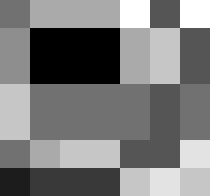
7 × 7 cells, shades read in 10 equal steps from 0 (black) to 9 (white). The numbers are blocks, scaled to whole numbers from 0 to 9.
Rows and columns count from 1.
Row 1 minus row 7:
3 4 4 4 2 -5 2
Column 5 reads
9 6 6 4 4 3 7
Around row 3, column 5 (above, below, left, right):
6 4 0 7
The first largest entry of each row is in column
5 6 6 1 1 7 6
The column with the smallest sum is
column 2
